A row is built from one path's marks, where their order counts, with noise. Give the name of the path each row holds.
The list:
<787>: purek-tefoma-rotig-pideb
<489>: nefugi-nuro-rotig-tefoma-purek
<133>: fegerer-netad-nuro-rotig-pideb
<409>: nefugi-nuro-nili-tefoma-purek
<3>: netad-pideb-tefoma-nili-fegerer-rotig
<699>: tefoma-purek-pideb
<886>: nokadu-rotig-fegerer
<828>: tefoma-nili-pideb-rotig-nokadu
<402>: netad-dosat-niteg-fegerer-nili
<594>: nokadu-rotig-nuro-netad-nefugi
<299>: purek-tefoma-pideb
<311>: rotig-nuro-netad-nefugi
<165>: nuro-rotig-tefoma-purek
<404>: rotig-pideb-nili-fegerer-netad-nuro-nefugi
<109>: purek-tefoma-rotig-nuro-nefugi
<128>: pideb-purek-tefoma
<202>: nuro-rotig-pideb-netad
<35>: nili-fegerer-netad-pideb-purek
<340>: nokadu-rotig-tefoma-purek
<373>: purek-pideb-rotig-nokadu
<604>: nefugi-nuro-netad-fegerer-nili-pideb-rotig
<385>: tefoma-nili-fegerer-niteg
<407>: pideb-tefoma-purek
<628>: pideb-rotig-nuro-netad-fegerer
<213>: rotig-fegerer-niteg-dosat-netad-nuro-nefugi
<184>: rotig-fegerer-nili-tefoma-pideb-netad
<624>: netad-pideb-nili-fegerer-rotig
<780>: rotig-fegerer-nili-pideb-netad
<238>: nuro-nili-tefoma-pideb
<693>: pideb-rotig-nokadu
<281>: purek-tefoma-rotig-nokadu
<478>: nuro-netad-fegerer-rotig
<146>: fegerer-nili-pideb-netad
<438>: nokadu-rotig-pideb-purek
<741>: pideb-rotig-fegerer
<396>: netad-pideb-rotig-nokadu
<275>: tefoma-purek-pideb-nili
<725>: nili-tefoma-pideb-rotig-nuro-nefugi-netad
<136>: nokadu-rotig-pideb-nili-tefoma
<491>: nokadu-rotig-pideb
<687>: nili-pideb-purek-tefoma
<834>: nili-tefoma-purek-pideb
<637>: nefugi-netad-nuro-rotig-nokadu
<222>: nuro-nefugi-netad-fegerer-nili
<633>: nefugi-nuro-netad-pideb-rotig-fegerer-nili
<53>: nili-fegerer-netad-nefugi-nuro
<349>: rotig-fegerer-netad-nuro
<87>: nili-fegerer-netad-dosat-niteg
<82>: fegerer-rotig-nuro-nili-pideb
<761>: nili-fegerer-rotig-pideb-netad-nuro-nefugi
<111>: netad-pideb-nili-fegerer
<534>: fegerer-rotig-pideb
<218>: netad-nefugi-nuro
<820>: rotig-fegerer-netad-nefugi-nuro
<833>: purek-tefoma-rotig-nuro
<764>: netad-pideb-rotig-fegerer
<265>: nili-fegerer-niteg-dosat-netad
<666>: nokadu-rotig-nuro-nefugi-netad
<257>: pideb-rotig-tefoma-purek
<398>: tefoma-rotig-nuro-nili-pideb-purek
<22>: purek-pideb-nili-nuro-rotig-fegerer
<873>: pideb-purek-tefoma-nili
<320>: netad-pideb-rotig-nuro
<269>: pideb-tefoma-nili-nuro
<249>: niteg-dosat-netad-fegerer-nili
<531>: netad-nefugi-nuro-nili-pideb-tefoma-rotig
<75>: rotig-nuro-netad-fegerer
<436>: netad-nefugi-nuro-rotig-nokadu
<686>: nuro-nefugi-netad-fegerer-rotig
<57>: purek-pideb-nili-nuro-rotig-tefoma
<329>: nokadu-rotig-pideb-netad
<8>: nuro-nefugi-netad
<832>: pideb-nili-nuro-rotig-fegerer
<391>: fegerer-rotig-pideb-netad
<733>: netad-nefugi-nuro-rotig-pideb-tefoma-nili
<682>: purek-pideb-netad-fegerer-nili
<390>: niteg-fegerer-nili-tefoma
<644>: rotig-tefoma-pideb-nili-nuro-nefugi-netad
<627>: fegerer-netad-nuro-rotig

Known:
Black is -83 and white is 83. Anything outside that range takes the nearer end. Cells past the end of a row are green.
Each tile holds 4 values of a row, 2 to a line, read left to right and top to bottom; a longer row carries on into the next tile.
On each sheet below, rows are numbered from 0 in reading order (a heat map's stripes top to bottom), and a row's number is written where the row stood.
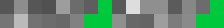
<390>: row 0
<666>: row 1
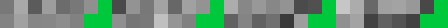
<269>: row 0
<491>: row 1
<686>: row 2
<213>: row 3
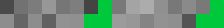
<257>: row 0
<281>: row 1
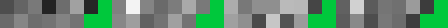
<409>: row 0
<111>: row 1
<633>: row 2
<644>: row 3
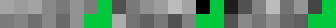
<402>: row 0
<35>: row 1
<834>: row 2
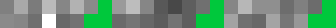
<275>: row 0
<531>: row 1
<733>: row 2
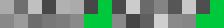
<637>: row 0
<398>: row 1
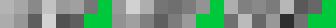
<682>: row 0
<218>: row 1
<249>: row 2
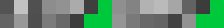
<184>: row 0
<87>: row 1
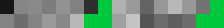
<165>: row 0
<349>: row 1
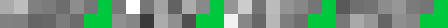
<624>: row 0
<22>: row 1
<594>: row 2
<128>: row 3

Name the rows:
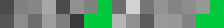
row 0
<299>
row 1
<886>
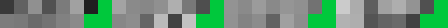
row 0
<489>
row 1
<222>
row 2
<693>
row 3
<311>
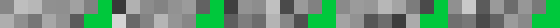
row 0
<373>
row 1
<438>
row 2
<787>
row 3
<53>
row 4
<832>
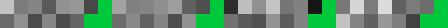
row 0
<604>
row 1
<478>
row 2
<725>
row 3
<109>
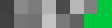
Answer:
<699>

